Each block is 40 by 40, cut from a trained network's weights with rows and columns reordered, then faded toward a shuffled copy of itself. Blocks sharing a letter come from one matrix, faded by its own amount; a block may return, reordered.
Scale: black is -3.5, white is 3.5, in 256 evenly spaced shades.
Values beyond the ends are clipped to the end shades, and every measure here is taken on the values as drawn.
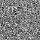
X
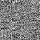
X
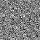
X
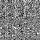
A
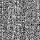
A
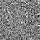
X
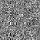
X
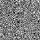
X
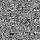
X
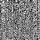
A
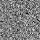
X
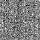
A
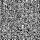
A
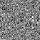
X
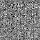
A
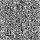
A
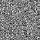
X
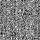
A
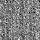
A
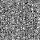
A
